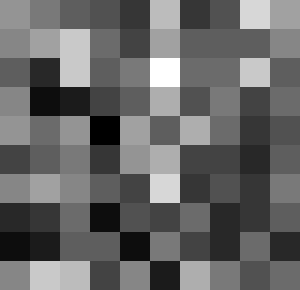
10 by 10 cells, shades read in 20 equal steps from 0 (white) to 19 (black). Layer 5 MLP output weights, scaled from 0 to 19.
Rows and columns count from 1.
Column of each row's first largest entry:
5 5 2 2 4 9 7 4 1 6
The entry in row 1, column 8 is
13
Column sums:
112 117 92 140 120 80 117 126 118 113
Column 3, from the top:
12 4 4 17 8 10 9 11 12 5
